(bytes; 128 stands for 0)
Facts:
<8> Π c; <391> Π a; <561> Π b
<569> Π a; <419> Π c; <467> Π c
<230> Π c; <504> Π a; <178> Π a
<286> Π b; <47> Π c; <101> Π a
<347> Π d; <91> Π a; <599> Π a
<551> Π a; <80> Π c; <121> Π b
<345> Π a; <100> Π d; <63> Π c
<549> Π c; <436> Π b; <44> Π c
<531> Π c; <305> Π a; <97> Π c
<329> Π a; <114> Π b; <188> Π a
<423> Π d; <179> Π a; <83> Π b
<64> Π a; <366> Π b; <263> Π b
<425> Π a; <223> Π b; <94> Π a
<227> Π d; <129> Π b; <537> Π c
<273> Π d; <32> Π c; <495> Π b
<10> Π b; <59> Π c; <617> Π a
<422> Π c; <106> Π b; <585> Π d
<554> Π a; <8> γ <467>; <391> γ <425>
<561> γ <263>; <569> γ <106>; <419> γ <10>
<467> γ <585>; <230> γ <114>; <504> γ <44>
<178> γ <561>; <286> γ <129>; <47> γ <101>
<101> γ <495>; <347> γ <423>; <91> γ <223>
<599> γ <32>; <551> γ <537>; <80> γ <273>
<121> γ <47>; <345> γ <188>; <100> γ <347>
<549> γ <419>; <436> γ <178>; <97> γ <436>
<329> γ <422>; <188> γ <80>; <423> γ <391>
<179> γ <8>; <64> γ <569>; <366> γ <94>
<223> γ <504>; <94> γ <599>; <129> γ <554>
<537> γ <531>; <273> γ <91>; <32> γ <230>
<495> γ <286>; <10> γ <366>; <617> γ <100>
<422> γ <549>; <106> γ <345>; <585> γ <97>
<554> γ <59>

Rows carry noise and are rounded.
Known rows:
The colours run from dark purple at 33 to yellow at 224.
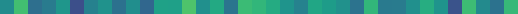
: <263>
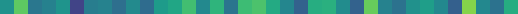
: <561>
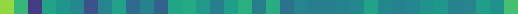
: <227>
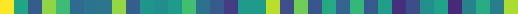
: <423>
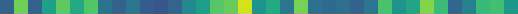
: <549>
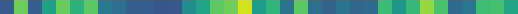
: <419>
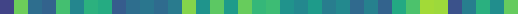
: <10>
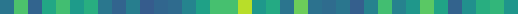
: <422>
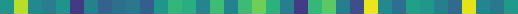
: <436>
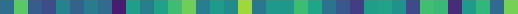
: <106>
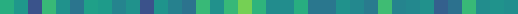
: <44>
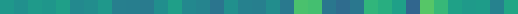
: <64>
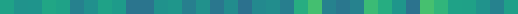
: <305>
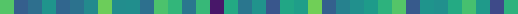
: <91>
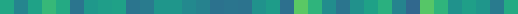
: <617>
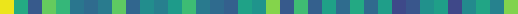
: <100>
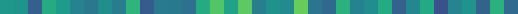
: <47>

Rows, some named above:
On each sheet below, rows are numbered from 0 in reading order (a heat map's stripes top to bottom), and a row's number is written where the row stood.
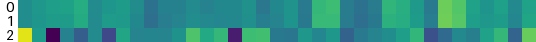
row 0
<329>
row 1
<329>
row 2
<273>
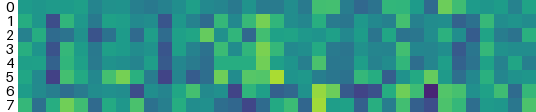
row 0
<64>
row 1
<44>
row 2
<121>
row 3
<44>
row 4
<59>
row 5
<32>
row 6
<188>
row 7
<391>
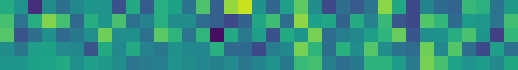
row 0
<80>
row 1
<391>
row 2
<91>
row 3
<101>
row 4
<329>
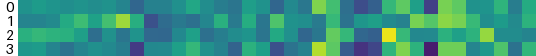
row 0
<569>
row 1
<94>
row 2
<178>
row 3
<345>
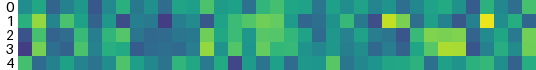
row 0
<114>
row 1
<97>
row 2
<366>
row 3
<10>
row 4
<504>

